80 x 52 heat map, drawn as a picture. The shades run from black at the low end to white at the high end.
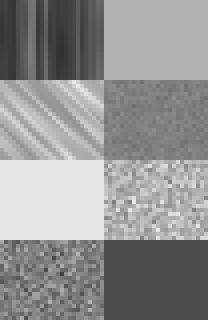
The table splits into 4 rows of 2 panels. Panel 1,1: low, streaked downward. Panel 1,2: high, flat. Panel 2,1: high, slanting down to the right. Panel 2,2: middling, fine-grained, faint in contrast. Panel 3,1: very high, flat. Panel 3,2: high, fine-grained. Panel 4,1: middling, fine-grained. Panel 4,2: low, flat.
